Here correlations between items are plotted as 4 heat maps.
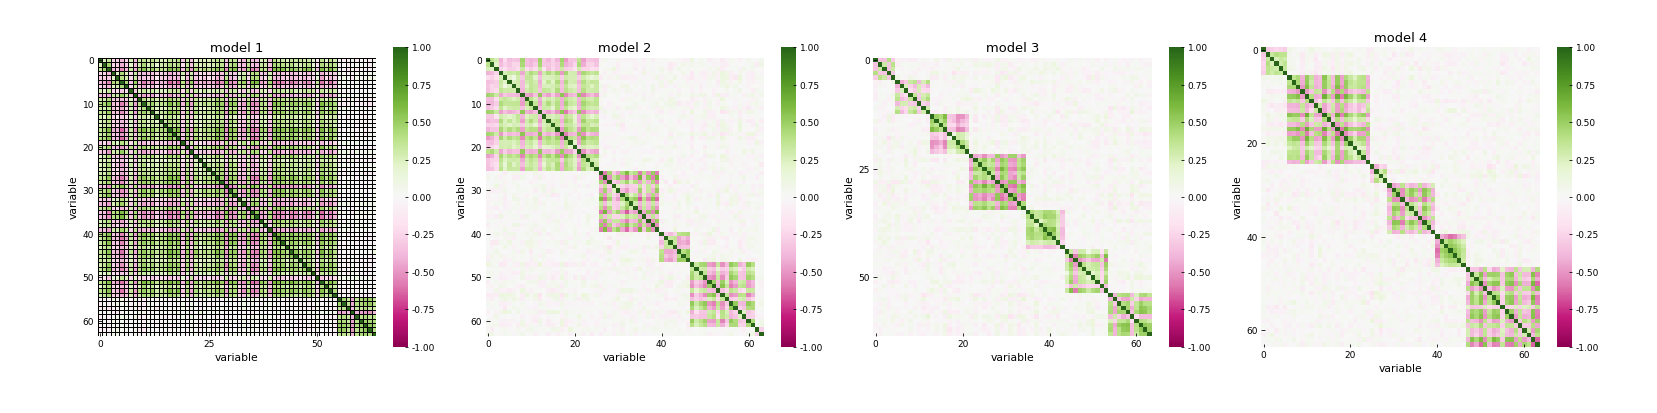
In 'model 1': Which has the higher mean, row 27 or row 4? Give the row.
27
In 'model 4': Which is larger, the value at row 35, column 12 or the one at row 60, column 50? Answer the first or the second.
the first
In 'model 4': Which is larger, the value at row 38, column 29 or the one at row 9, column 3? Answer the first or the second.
the second
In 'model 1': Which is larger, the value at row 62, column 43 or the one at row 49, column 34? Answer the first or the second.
the second
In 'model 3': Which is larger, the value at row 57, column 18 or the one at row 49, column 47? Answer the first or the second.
the second
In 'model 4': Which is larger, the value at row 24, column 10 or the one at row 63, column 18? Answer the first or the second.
the second
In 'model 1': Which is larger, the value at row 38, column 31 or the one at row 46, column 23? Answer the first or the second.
the first
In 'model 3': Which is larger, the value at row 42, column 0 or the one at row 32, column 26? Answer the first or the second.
the first
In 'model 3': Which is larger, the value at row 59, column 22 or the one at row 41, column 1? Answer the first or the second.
the second
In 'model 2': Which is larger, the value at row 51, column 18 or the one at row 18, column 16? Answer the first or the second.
the second
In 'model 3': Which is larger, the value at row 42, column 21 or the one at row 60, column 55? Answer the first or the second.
the first
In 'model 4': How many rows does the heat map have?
64
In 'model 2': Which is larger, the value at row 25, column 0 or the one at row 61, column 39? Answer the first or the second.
the second
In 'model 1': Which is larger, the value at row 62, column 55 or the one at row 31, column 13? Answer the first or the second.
the first
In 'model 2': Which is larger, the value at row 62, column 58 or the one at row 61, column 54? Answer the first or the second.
the first
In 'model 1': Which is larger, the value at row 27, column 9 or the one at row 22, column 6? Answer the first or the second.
the first
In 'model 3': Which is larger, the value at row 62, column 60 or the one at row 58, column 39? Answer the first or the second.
the first
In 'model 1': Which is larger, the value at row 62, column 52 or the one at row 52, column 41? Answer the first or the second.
the second
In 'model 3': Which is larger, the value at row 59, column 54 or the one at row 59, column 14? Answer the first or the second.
the second
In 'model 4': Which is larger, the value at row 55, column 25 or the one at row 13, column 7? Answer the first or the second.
the first
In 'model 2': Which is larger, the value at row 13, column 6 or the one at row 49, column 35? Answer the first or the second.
the first
